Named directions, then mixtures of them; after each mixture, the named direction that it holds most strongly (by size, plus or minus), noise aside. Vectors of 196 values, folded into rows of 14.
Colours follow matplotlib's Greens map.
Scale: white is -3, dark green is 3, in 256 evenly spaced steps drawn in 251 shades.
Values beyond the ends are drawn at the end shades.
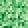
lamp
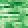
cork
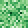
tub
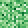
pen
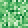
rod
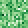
pen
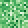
pen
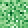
pen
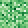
pen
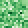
tub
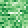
tub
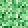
lamp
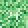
tub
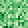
lamp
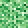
pen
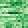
cork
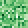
lamp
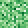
pen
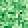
lamp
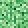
pen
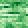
cork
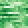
cork
